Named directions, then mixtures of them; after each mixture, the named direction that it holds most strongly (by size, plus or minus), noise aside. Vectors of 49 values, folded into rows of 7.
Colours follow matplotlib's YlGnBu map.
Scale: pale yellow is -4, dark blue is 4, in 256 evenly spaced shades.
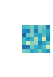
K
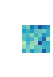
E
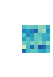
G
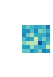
K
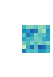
G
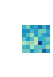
E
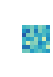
K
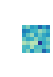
E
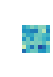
G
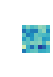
G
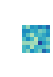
E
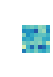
G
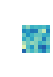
G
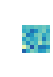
G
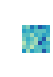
E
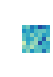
E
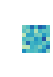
K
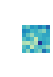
E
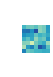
G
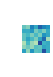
E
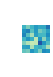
K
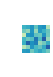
K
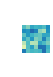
G
